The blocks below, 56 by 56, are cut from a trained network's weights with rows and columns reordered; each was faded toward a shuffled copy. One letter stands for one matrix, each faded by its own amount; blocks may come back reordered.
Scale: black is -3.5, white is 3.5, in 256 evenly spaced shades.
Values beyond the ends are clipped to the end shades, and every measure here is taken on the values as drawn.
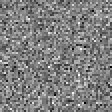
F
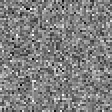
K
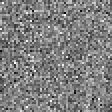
F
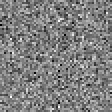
K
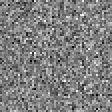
K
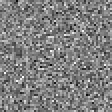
K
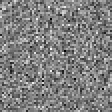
F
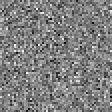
F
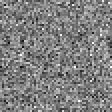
F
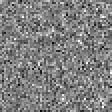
F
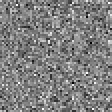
F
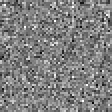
F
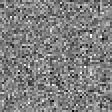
K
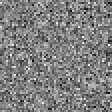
K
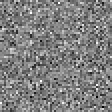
F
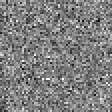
K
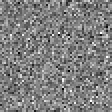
F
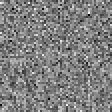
F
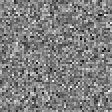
K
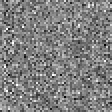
F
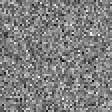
K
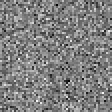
K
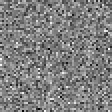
F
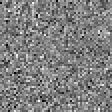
F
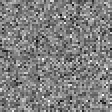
K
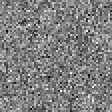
F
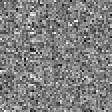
F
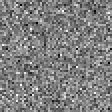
F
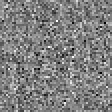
K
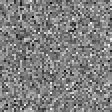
F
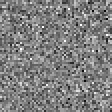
F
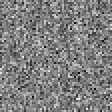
K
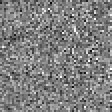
F
